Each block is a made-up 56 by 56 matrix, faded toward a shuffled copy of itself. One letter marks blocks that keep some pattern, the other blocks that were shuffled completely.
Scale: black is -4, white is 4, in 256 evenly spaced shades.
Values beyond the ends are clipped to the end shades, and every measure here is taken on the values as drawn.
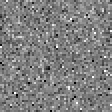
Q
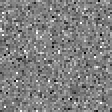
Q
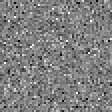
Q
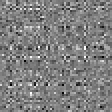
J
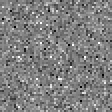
Q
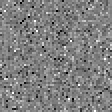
Q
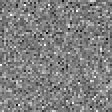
Q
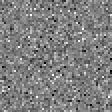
Q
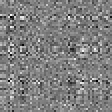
J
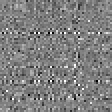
J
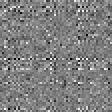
J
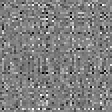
J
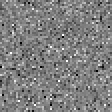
Q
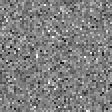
Q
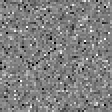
Q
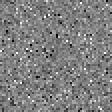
Q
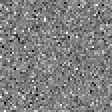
Q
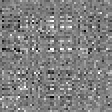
J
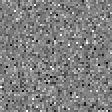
Q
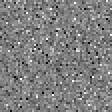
Q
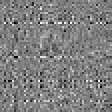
J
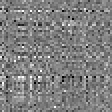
J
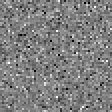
Q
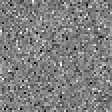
Q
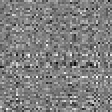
J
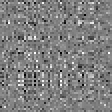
J
